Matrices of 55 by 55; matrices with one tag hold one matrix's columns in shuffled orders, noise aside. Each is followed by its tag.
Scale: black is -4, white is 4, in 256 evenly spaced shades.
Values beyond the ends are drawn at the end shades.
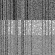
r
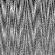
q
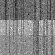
r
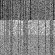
r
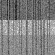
r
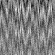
q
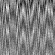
q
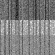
r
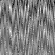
q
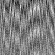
q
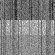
r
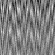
q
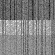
r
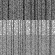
r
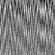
q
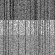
r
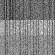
r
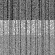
r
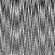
q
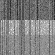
r
